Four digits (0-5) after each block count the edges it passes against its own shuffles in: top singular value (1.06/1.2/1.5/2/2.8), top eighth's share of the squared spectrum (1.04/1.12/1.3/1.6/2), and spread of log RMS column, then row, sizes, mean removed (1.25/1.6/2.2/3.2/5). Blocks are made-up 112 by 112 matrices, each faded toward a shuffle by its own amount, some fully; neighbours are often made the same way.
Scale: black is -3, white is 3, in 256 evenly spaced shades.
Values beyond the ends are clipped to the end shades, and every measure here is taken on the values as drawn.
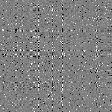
5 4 3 2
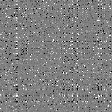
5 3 2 2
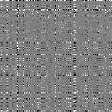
5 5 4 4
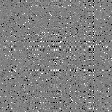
5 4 2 2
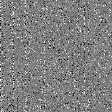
2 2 2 0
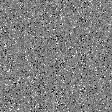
1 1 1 0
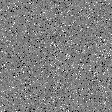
0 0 0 0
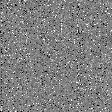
1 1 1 0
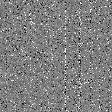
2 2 2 0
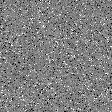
0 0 0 0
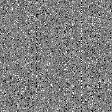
2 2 3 0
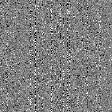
2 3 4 0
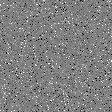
0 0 0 0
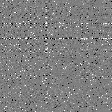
4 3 1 2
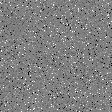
0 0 0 0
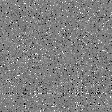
3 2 1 0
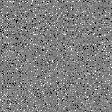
4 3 2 2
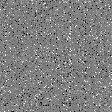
3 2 1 1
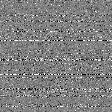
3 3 0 4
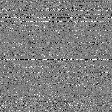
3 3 0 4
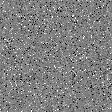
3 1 0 0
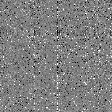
4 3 2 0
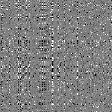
5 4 3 2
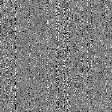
2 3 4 0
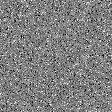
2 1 0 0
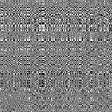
5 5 4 4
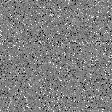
3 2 0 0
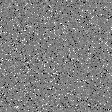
2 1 0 0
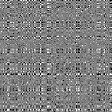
5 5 4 4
